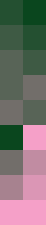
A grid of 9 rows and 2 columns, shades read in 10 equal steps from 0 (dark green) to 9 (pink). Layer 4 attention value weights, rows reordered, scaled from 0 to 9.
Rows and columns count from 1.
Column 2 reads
0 1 2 4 3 9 7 8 9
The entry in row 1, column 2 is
0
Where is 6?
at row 8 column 1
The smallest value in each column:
0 0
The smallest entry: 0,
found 2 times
